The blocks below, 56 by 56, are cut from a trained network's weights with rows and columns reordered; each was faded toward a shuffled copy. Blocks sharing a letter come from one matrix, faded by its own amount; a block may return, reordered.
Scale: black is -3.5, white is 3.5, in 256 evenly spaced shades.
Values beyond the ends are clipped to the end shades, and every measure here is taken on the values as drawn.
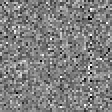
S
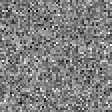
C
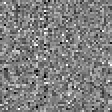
S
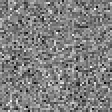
C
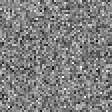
C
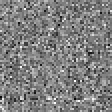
C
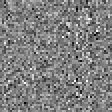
S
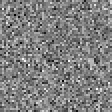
C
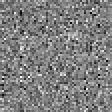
S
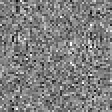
S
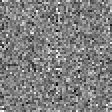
S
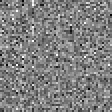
S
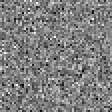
C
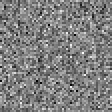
C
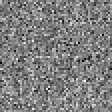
C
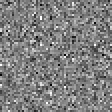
S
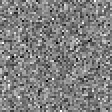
C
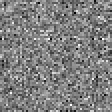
C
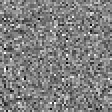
S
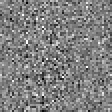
S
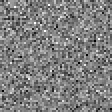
C
